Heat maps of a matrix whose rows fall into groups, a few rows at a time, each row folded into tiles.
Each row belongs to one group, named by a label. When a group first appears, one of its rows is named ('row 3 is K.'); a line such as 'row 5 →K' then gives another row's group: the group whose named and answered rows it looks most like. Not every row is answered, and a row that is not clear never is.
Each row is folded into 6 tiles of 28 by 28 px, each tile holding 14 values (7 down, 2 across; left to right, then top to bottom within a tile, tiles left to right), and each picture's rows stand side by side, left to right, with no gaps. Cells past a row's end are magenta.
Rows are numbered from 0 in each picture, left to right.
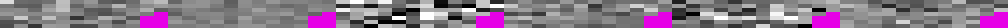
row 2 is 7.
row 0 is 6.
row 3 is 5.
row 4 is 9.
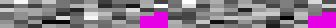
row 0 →7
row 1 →7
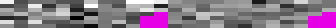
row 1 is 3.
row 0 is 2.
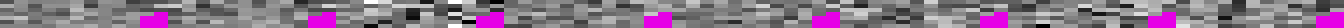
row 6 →2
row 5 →7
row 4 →7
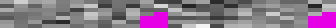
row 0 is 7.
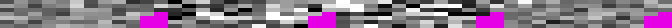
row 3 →7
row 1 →9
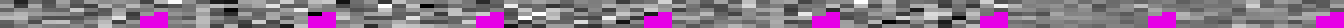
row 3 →6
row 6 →5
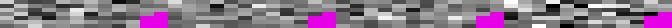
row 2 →9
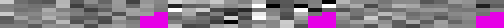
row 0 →6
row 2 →3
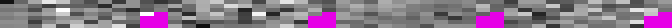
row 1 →9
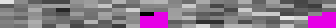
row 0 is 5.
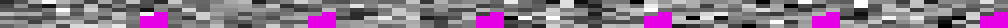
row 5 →7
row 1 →3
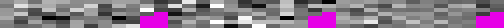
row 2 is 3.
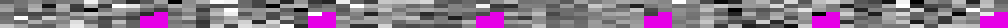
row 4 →5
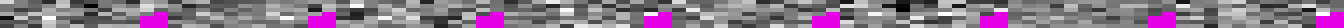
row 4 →3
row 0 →6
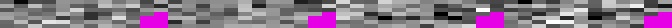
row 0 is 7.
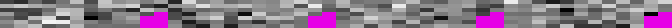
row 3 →5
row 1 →9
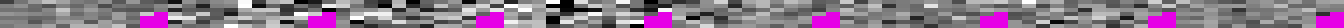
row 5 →2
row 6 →7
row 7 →5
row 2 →6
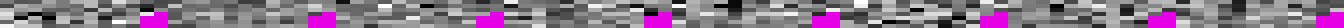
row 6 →2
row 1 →6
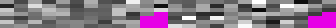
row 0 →2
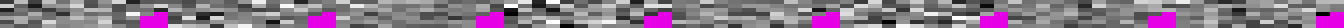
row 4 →9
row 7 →5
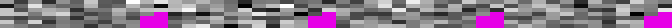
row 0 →2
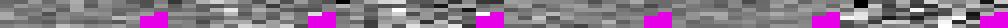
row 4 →6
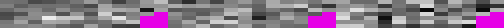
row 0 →9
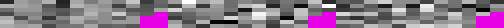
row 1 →7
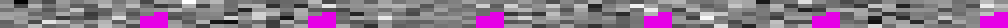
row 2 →9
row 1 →7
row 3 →5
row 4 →3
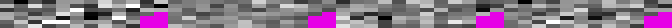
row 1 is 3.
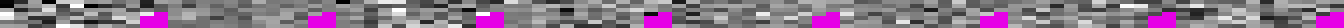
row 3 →5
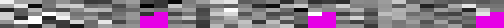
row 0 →3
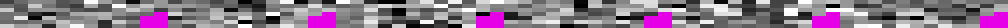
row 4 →2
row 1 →6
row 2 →5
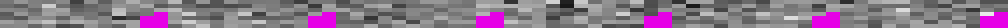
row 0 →2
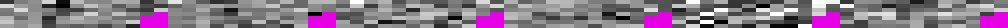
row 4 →7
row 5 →6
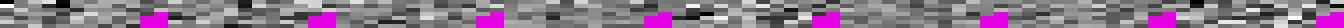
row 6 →7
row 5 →2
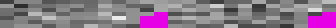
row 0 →9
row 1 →5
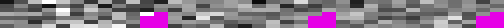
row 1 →3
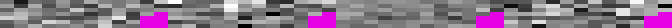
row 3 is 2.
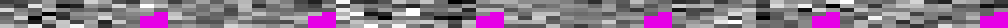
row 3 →3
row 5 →3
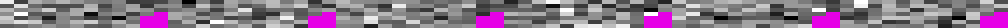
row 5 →7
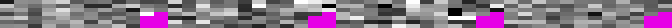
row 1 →2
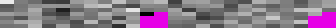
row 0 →5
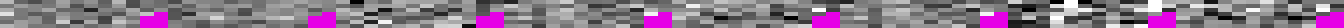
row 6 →6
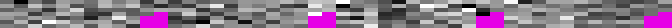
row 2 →5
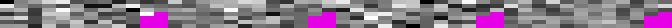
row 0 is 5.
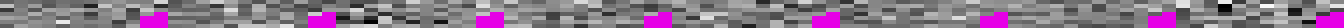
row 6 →5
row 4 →3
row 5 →9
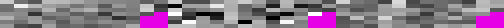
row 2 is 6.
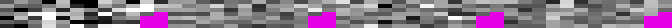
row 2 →2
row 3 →6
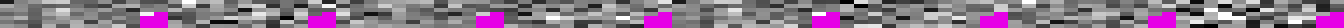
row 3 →9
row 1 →7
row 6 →7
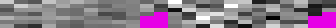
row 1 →3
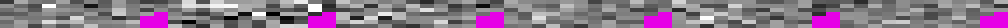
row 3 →3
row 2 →3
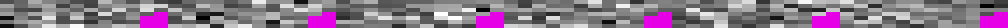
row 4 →3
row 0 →6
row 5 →3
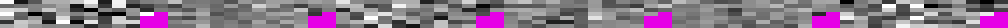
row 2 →3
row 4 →5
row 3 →7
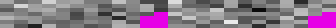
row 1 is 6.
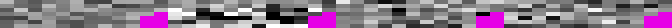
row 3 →3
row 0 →3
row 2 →5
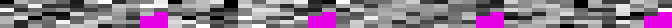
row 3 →2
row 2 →3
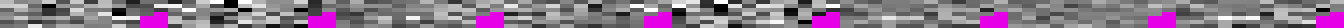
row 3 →5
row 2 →9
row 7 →9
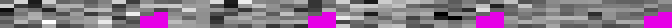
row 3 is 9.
